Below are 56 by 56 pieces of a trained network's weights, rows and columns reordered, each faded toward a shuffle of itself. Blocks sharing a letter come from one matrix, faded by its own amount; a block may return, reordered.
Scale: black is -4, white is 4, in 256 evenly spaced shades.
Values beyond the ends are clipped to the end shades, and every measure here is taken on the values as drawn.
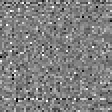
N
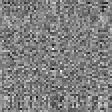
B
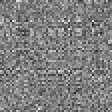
B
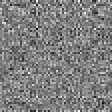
B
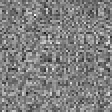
B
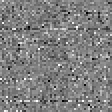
N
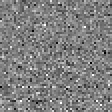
N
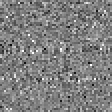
N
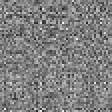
B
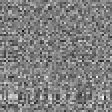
B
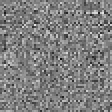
B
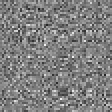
B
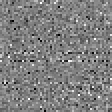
N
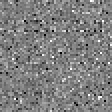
N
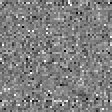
N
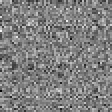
B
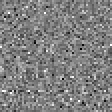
N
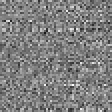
B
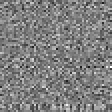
B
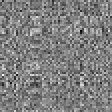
B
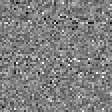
N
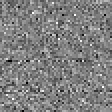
N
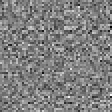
B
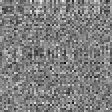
B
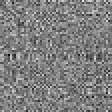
B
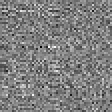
B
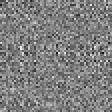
B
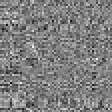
B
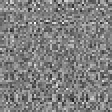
B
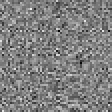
B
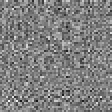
B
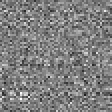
B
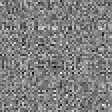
B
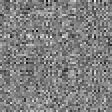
B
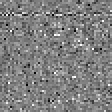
N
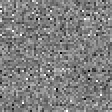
N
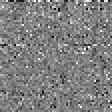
N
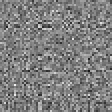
B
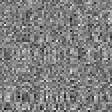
B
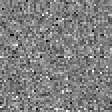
N
